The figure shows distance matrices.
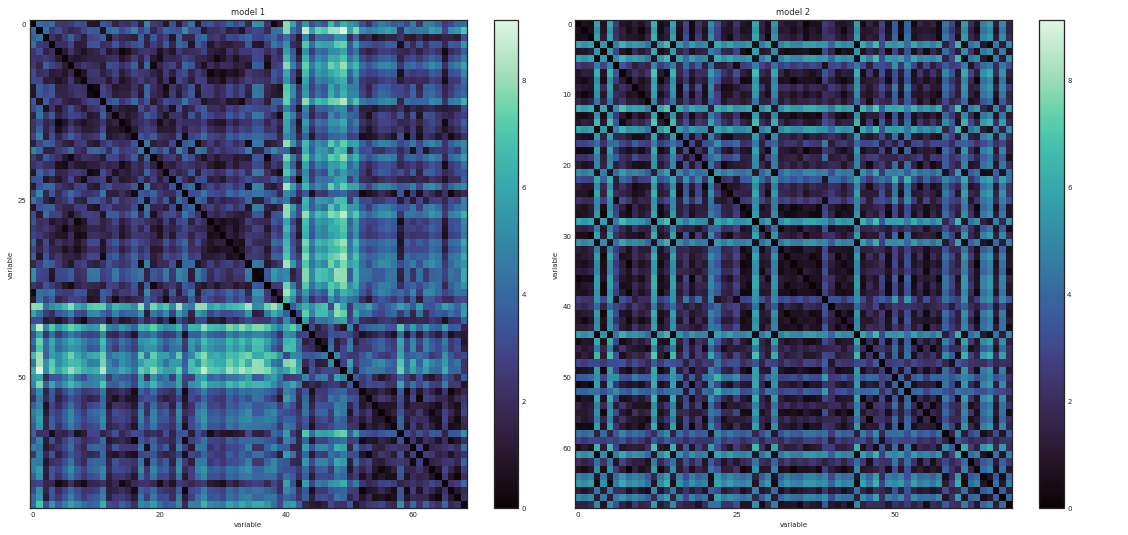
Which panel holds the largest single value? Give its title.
model 1
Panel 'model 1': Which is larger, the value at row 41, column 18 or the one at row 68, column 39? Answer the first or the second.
the second
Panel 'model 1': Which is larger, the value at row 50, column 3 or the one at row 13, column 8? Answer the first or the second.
the first
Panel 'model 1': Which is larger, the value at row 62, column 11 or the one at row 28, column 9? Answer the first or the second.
the first
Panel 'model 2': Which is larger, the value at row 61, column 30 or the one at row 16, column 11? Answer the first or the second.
the first
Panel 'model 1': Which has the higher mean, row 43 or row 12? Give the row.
43
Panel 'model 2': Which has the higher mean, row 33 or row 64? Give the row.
64
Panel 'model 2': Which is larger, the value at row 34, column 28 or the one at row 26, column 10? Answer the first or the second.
the first
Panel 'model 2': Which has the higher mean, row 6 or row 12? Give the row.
12
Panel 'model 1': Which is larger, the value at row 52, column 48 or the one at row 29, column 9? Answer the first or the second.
the first
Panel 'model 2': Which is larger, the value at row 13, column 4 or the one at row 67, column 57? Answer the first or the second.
the second
